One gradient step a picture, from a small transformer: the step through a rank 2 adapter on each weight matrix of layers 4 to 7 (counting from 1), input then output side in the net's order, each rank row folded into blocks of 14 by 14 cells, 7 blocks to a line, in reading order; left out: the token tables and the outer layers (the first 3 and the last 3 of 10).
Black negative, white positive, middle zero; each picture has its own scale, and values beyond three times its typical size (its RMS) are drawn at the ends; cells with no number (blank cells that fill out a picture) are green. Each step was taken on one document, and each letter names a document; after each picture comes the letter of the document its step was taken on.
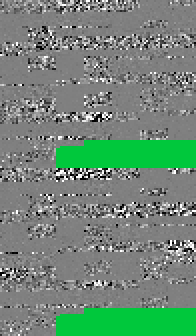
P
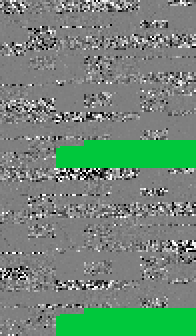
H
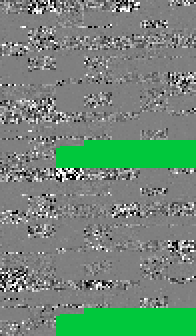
P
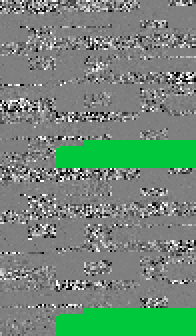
H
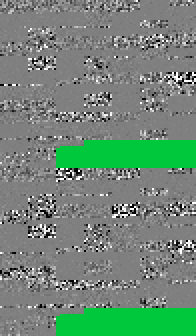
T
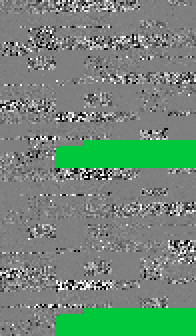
P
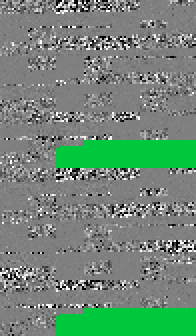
P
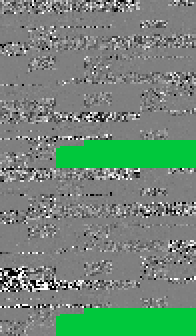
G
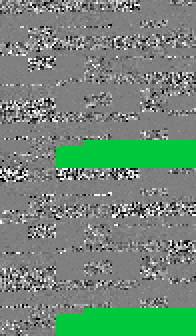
T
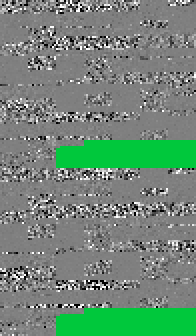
H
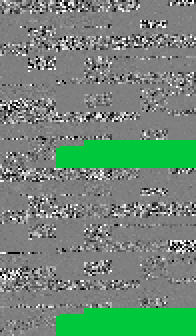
H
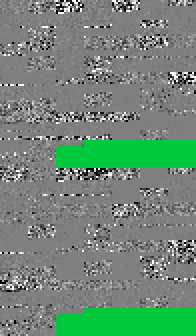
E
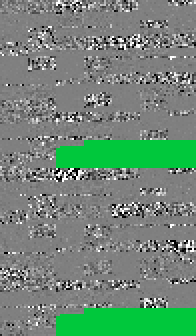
P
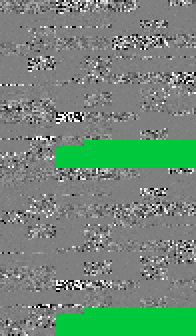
E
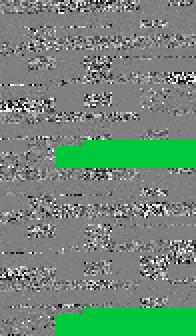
E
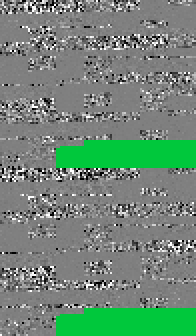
H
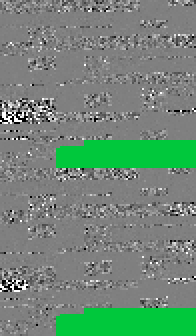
G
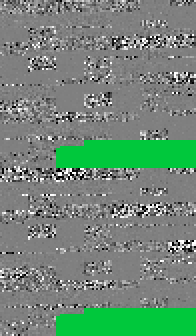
P
